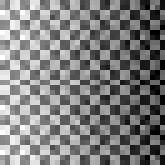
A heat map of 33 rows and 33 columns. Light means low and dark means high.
The field is checkered. The field climbs toward the right. It is mirror symmetric from top to bottom. Overall the values sit about 50% of the way up the scale.
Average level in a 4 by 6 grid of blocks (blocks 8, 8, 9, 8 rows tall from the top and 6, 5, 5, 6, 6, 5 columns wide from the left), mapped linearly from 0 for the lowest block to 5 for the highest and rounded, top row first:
0 1 2 3 4 5 / 0 1 2 3 4 5 / 0 1 2 3 4 5 / 0 1 2 3 4 5
